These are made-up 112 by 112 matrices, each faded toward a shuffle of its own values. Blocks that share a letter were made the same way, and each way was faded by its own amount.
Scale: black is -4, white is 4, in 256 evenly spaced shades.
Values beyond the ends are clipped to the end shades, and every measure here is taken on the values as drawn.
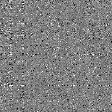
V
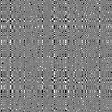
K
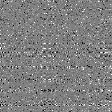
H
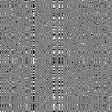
K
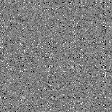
V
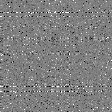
H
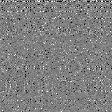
H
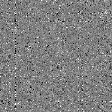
V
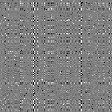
K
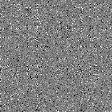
V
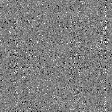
V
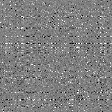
H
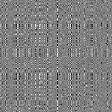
K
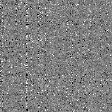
V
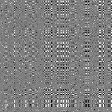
K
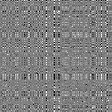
K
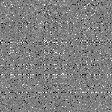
H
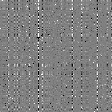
K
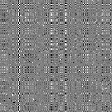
K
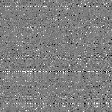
H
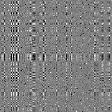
K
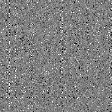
V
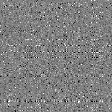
H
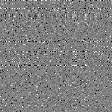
H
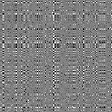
K
